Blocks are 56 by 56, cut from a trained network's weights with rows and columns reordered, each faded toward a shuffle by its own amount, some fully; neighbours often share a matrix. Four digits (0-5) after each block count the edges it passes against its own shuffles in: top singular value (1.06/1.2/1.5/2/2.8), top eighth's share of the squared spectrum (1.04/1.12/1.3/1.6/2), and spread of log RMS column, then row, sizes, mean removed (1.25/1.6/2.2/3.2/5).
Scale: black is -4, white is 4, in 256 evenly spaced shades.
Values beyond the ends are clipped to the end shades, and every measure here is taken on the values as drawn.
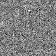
2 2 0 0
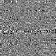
3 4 2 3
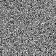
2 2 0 1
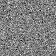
2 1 0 0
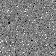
0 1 0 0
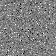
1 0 0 0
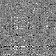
4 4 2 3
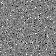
0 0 1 0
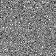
2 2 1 1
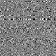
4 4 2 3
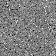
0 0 0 0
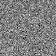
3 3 1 0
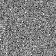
2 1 0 0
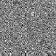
3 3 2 1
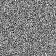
0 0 0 0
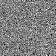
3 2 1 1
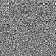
3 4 1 2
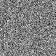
2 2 0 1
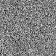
2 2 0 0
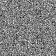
0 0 0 0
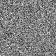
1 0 0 0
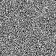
1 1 0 0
